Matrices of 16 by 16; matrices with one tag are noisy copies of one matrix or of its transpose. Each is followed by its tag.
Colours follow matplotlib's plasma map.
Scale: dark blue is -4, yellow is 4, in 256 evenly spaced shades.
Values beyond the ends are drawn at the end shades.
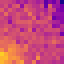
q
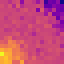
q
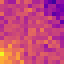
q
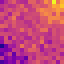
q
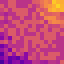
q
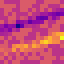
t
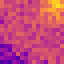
q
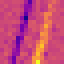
t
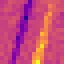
t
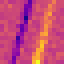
t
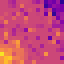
q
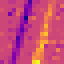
t
